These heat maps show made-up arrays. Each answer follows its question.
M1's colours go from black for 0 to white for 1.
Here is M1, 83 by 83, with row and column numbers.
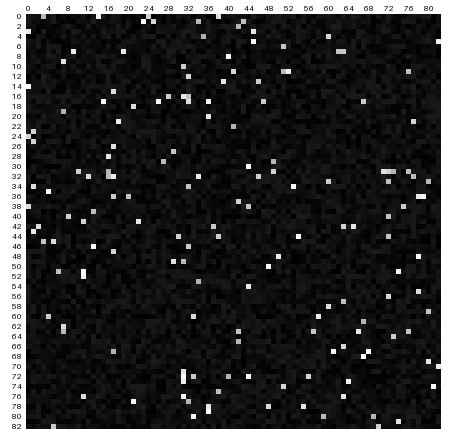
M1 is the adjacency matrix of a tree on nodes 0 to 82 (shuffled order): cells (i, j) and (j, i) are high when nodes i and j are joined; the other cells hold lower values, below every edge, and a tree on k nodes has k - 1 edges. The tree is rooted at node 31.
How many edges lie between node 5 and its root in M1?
7
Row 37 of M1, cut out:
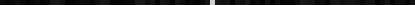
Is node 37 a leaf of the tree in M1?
yes
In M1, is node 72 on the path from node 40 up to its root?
yes
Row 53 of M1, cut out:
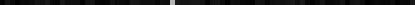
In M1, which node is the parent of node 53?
34
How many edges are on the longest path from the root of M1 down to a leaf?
9
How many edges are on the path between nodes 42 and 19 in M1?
3
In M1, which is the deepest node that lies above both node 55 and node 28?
16
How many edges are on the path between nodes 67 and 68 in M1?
1
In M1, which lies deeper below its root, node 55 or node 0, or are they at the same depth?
node 55
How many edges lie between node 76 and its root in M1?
1
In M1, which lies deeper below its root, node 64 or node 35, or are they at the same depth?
node 35
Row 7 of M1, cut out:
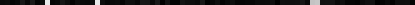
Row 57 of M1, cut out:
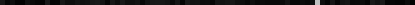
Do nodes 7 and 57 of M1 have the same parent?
yes
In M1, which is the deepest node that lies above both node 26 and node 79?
17
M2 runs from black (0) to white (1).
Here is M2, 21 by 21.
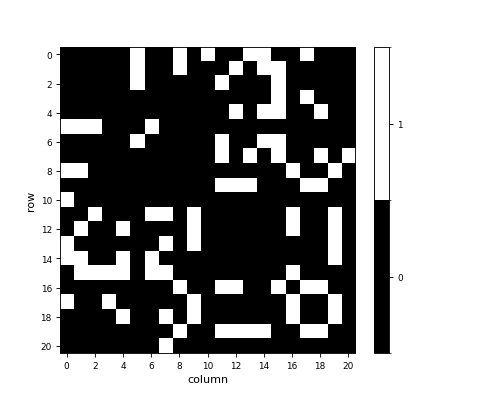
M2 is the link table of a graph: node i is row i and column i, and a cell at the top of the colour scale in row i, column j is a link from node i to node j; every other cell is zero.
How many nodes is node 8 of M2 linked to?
4
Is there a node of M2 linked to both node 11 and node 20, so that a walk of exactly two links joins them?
yes
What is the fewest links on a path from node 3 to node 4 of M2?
2
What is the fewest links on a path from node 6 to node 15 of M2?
1
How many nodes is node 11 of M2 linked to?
6
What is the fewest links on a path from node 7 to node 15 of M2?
1
